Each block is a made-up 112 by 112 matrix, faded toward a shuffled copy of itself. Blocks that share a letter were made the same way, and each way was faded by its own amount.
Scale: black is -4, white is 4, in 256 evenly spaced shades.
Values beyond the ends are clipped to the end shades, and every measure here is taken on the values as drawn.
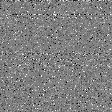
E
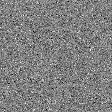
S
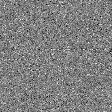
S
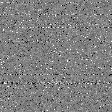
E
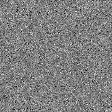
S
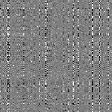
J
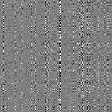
J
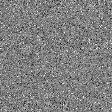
S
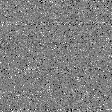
E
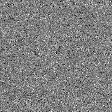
S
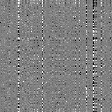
J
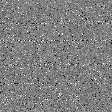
E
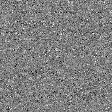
S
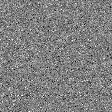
S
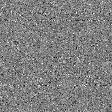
S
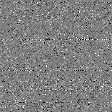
E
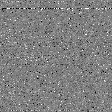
E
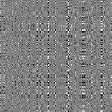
J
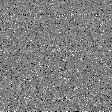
E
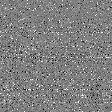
E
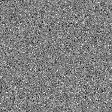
S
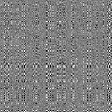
J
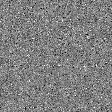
S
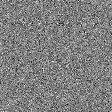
S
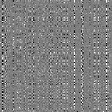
J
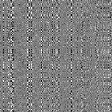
J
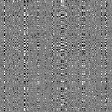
J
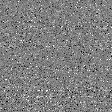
E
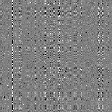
J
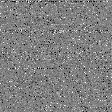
E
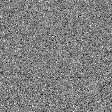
S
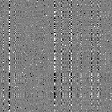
J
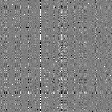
J
